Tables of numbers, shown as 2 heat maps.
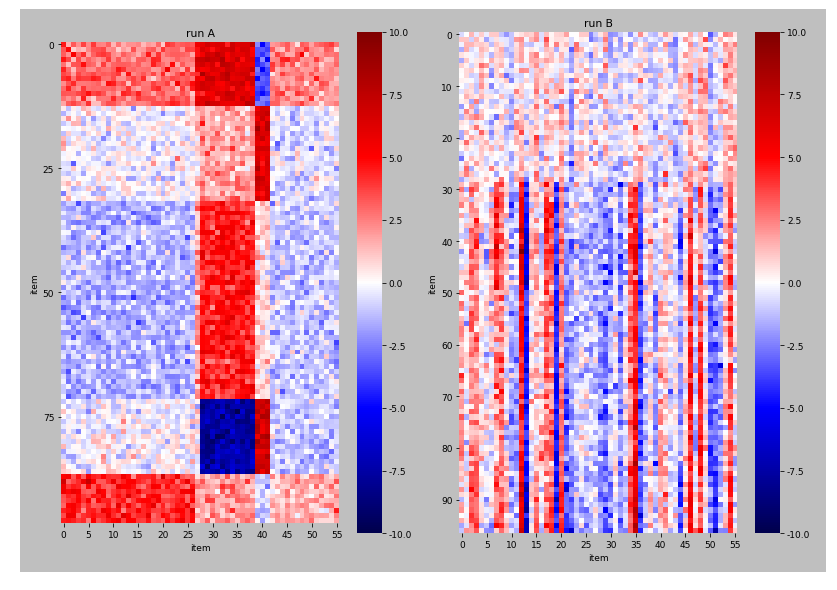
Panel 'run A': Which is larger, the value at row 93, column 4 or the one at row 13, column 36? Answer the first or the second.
the first
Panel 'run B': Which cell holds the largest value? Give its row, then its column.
42, 12
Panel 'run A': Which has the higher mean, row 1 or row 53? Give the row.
1
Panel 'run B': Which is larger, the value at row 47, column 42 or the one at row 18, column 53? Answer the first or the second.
the second
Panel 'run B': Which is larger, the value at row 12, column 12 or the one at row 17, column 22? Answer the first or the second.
the first
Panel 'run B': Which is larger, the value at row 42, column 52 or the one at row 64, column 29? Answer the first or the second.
the first
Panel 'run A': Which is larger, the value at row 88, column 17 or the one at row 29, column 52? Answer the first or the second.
the first
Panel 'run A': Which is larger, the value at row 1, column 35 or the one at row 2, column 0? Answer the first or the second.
the first
